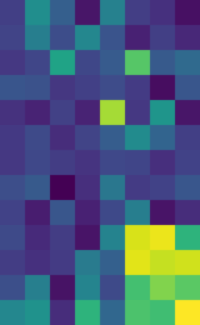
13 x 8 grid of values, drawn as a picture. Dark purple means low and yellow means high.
No single row or column stands out from its neighbours. The middle left is the ninth with the lowest average. In the bottom right lies a patch that is higher than the rest. The bottom right is the ninth with the highest average.
